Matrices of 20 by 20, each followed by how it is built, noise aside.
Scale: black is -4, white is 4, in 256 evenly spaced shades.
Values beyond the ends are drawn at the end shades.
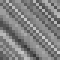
Toeplitz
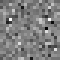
noise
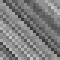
Toeplitz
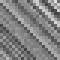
Toeplitz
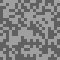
noise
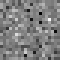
noise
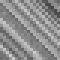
Toeplitz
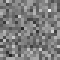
noise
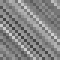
Toeplitz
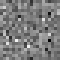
noise
